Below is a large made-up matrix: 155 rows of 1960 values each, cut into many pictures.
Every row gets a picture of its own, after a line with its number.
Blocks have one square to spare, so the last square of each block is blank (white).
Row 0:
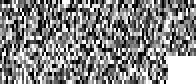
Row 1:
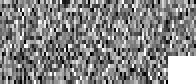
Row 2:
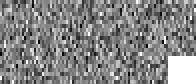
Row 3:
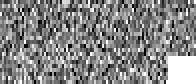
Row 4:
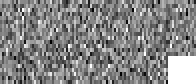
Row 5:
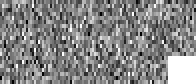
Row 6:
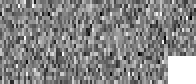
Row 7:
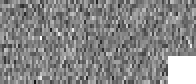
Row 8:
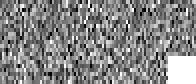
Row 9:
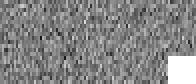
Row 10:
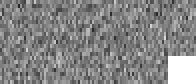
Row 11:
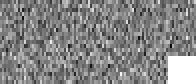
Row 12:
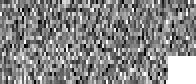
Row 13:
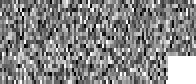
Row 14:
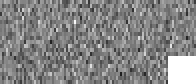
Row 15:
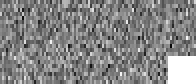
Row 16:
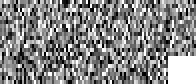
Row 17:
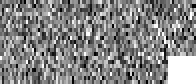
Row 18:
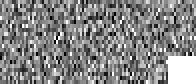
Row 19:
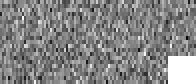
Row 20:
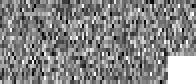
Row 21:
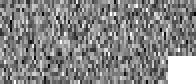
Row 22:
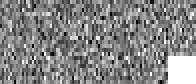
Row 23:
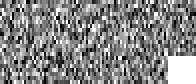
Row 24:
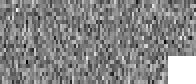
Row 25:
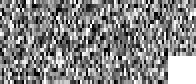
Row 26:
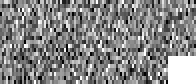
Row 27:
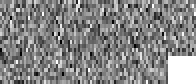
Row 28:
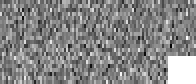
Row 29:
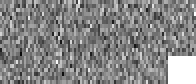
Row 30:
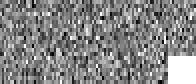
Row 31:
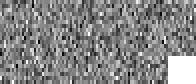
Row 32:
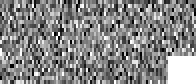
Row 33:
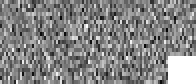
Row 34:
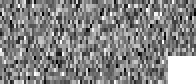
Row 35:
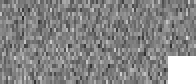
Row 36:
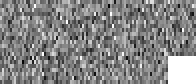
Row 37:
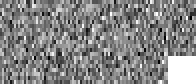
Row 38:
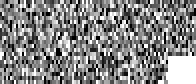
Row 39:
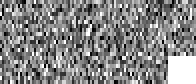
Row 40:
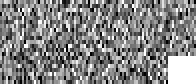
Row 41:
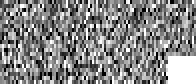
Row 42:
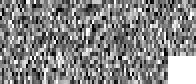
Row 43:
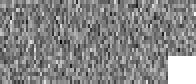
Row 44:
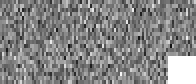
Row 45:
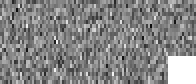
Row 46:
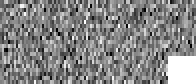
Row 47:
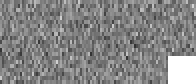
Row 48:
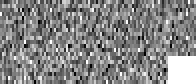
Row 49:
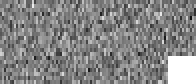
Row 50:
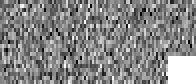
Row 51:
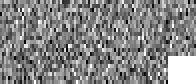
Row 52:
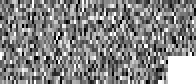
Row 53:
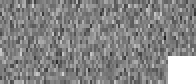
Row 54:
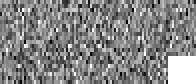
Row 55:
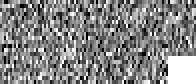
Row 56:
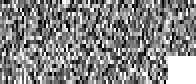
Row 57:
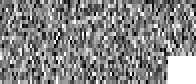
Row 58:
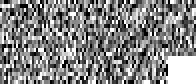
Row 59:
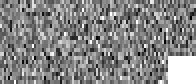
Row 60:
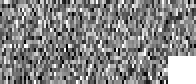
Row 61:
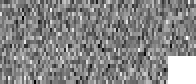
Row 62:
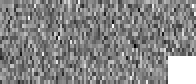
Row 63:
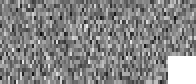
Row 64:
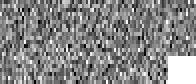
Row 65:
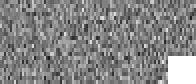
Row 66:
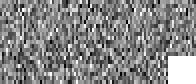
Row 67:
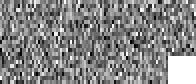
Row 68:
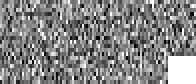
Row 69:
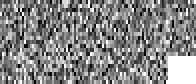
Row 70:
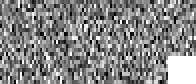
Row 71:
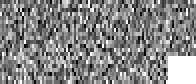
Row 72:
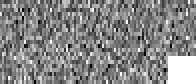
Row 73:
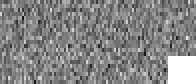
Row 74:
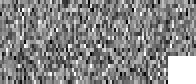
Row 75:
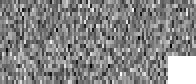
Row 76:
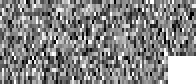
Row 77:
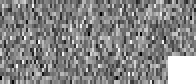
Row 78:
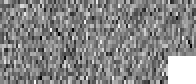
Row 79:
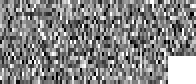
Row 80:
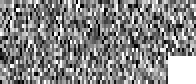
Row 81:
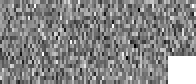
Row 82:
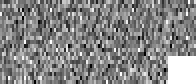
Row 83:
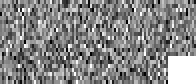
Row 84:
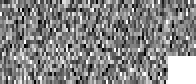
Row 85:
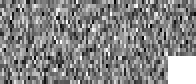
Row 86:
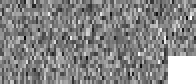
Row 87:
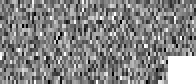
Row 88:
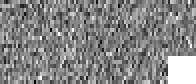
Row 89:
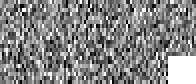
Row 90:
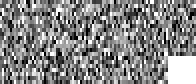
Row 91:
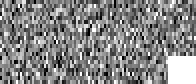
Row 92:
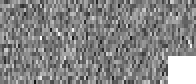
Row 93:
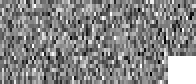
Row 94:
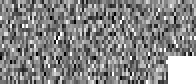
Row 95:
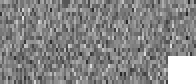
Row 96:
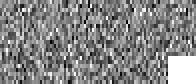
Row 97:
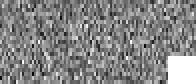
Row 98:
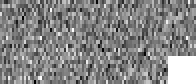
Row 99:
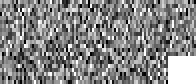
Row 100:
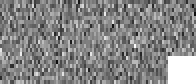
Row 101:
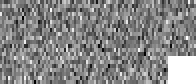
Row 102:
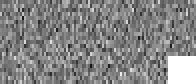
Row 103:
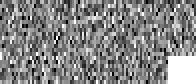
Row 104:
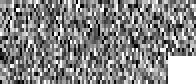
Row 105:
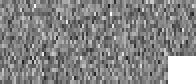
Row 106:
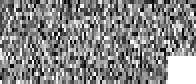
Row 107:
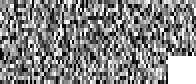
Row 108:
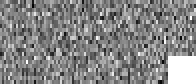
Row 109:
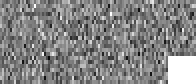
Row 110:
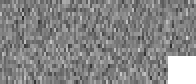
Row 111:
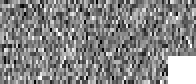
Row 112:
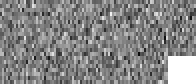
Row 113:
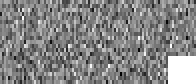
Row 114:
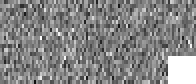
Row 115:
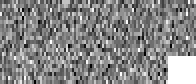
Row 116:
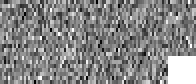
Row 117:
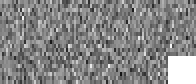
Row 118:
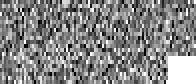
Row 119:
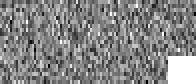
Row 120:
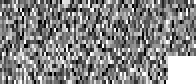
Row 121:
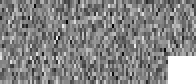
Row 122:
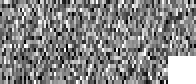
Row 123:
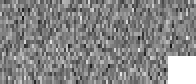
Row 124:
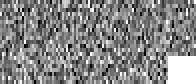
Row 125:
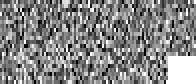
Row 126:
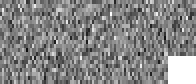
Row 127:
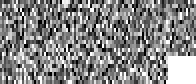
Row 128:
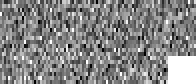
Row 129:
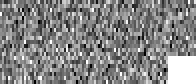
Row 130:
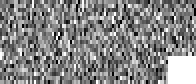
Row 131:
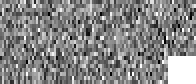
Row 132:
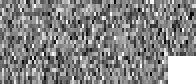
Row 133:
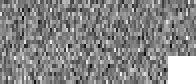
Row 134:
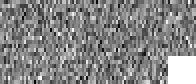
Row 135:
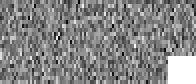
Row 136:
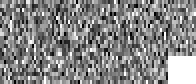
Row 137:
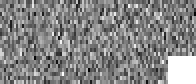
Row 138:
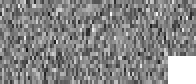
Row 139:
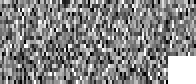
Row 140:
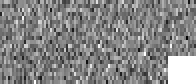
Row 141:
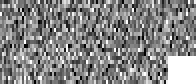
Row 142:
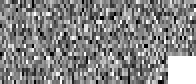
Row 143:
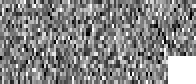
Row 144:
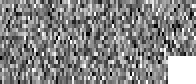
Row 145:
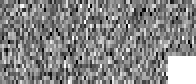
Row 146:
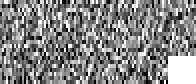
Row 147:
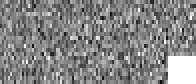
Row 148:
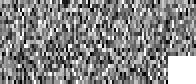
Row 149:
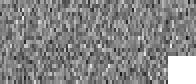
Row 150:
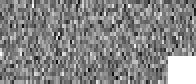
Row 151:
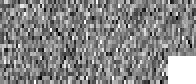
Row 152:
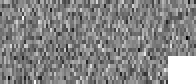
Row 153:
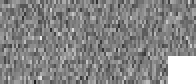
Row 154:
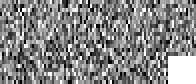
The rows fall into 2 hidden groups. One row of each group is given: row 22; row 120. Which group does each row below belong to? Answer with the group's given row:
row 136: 22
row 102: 120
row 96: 120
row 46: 120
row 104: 22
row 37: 22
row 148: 120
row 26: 120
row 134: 120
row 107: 22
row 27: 22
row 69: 120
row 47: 22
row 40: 120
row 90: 22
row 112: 22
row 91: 22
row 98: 120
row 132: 22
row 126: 22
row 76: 22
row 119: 22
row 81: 22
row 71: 120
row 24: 22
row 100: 22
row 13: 120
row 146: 120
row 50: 120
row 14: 120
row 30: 22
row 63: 22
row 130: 22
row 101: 120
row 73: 120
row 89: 120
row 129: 120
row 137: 22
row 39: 22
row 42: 22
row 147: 22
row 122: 120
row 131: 22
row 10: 22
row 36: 22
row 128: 120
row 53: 22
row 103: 22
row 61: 120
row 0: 120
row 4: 120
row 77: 22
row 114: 120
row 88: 120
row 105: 22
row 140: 120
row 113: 120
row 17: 22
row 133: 120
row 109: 22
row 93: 22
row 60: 120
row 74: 120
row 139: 120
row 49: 22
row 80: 22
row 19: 120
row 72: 120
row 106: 22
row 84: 120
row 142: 22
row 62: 22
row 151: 120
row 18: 22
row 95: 120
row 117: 120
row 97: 22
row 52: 22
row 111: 120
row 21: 22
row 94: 22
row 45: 22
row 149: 120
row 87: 22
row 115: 120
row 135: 22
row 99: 120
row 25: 22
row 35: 120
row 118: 120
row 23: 22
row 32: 22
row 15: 120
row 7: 120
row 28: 120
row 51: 120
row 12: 120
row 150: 22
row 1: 120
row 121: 22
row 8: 120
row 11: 120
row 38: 22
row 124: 120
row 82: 120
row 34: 22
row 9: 120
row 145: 120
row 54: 120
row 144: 22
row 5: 22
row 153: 120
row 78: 120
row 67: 22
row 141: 120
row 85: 22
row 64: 120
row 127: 120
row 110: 120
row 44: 120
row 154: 120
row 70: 22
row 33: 22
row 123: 120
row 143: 22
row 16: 120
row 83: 120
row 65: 22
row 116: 120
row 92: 120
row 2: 22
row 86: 22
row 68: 22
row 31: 22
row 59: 22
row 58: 120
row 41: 120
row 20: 22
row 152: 120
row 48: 120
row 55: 120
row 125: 120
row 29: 22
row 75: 120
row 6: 22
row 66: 120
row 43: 22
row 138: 22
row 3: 120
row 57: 22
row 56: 120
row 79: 22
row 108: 22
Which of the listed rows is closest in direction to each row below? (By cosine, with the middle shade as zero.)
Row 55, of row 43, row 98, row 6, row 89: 98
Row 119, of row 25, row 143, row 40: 40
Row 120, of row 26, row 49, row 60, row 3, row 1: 3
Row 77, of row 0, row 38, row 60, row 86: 38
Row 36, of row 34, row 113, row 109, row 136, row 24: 109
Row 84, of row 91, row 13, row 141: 141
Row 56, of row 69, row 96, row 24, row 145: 69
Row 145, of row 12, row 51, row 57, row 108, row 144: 12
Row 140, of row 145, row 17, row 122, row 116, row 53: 122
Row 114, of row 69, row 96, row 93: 96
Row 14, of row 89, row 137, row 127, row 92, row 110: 89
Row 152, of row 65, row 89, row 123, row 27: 89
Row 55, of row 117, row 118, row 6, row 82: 82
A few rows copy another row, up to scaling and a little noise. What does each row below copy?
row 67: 47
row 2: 31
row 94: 18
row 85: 23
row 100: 32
